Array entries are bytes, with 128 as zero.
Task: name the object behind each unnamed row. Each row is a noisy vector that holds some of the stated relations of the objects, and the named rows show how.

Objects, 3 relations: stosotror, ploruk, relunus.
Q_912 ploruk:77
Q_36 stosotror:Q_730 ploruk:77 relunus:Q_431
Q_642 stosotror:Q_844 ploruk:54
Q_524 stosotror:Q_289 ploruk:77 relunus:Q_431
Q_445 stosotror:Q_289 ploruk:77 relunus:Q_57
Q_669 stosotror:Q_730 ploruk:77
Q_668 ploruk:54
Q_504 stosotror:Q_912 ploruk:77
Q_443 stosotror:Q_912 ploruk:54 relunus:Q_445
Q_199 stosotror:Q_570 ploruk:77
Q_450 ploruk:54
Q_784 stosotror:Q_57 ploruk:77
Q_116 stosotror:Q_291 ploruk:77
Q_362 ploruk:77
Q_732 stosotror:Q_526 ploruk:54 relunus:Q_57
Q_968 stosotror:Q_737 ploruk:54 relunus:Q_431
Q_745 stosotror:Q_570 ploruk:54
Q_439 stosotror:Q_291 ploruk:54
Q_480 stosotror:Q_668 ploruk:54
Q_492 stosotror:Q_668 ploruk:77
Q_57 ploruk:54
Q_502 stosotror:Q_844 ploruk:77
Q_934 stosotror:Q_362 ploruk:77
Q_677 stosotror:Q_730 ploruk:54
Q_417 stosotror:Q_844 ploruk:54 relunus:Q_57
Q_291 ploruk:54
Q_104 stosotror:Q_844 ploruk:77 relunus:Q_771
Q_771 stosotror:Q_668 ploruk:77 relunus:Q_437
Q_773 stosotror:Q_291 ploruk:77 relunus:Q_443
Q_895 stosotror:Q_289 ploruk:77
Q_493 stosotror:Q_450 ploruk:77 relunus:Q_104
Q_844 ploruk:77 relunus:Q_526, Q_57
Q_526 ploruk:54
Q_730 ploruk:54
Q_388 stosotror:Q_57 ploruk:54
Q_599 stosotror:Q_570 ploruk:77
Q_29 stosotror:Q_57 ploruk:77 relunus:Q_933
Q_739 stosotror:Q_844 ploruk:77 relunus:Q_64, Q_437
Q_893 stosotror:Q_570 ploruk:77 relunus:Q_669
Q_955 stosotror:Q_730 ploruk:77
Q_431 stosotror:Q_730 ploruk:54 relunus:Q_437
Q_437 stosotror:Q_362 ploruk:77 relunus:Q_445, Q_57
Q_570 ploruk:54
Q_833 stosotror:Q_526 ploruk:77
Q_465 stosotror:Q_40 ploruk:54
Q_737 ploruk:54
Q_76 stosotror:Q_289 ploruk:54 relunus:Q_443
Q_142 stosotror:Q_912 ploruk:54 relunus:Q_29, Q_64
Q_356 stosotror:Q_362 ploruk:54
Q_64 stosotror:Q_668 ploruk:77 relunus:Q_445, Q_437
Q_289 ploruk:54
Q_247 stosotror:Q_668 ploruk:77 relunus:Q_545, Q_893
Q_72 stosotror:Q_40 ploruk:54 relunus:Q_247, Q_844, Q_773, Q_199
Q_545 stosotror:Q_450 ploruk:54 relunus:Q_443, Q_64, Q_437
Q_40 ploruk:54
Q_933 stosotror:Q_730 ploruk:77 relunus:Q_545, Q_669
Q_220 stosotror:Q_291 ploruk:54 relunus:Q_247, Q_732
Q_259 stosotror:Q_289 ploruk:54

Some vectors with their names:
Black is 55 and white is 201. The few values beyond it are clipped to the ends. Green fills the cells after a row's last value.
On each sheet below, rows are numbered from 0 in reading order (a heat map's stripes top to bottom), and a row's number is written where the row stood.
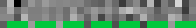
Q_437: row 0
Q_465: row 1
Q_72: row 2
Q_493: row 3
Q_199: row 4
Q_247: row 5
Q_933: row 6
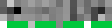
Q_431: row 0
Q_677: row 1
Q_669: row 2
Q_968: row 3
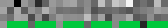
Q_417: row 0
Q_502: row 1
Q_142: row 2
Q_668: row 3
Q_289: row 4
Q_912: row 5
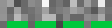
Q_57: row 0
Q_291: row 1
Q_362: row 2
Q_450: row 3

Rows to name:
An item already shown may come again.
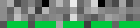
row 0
Q_57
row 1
Q_844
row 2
Q_76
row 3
Q_445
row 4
Q_893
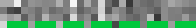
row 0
Q_730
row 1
Q_72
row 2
Q_76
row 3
Q_443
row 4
Q_247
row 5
Q_739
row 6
Q_259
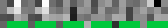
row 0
Q_773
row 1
Q_773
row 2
Q_771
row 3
Q_642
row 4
Q_64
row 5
Q_732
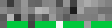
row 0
Q_104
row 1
Q_116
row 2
Q_36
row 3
Q_259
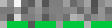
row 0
Q_76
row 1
Q_29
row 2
Q_220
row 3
Q_642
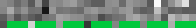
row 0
Q_895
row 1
Q_524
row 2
Q_142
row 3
Q_492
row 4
Q_439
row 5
Q_570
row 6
Q_545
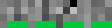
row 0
Q_955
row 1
Q_669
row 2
Q_844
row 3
Q_480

